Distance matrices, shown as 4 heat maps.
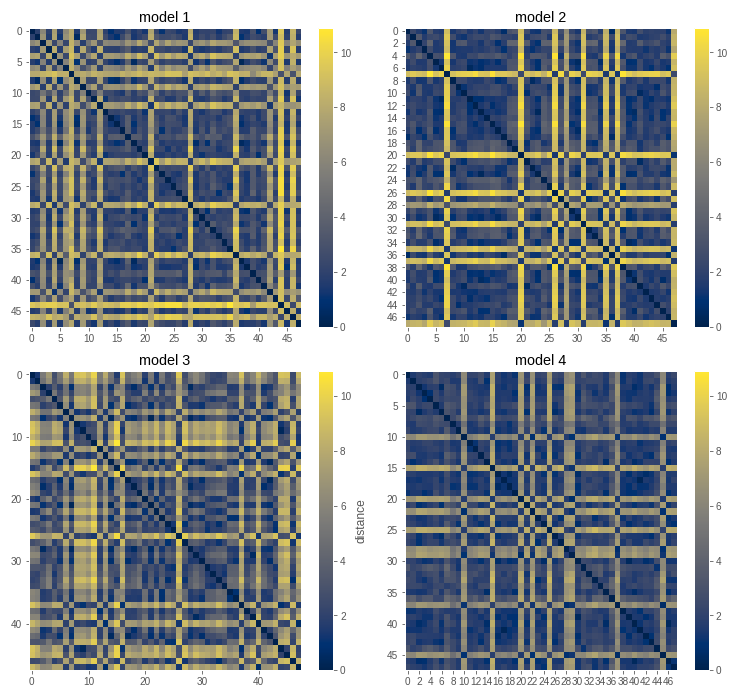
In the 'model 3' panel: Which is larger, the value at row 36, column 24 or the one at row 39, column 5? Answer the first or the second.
the first
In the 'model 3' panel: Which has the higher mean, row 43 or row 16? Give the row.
16
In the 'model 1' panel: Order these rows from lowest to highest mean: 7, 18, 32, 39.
18, 39, 32, 7
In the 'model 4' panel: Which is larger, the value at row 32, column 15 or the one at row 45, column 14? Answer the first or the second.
the first
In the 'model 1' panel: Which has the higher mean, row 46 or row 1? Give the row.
46
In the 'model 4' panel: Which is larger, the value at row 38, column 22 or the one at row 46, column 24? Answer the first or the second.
the first
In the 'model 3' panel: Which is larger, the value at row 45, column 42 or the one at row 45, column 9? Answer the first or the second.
the first
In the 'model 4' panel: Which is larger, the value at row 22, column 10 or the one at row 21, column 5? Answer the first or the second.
the second
